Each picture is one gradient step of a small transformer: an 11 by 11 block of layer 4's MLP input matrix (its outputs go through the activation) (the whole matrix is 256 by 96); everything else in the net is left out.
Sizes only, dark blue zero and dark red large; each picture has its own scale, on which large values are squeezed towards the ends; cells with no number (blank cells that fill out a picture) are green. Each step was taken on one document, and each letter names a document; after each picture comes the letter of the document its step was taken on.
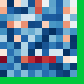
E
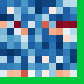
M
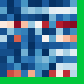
M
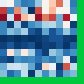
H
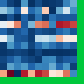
M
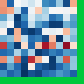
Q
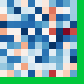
Q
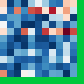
Q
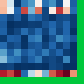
E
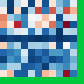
H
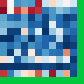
E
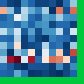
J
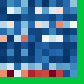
M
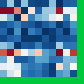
J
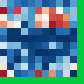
H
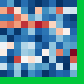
J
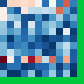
E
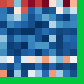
E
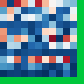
Q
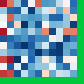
Q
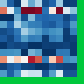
E
